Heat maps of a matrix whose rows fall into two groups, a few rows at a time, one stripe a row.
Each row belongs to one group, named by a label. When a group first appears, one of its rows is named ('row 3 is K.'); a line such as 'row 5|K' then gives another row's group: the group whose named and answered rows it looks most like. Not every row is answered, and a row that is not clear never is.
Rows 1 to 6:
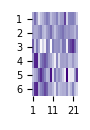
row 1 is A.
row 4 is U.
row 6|U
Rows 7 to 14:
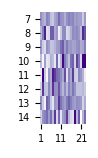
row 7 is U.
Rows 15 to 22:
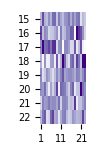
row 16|A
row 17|U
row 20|A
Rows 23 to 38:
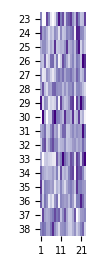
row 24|A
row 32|U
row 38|U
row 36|A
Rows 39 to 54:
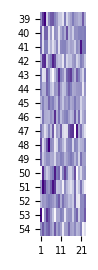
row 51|U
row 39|U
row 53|A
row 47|A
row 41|A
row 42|U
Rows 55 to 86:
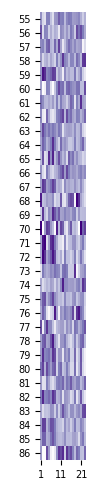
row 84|U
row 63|U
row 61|A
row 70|A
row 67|U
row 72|U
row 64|U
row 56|A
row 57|U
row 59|U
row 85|U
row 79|U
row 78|U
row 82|U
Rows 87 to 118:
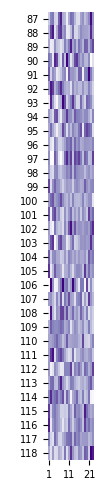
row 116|A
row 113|U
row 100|U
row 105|A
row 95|A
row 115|A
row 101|A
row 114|U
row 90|U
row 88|U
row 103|U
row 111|U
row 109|U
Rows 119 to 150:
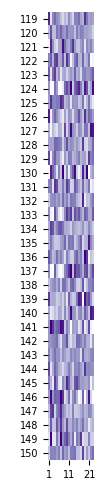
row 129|A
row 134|U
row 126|A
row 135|A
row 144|A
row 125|U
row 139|A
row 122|U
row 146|U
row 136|A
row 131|U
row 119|A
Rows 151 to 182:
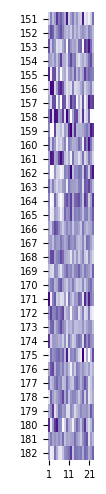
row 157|A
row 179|U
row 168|U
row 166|A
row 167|U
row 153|A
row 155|A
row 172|U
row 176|U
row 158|U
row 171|A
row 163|A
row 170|U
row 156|U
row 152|U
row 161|U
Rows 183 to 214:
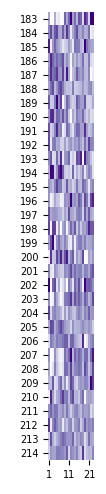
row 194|U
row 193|A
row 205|U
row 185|A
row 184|U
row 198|A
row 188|U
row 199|U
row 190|U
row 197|A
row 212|A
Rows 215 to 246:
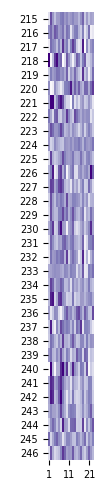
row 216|U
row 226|U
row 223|U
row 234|U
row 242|U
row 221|U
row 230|U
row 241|U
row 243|U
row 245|A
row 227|U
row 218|A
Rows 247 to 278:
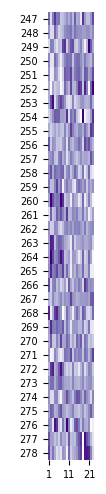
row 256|A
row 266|A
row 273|U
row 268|A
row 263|U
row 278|A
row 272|U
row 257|U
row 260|U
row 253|U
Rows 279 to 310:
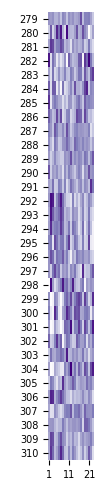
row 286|A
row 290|A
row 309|U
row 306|U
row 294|U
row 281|U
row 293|U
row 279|A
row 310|U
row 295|U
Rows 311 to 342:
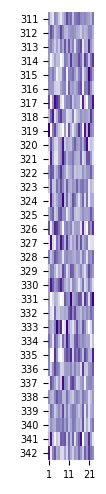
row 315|A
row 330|U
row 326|A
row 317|A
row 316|A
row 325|U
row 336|A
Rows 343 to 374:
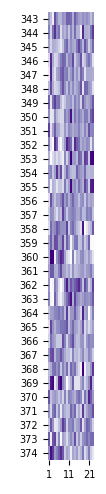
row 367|U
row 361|U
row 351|A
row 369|U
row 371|A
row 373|A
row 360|U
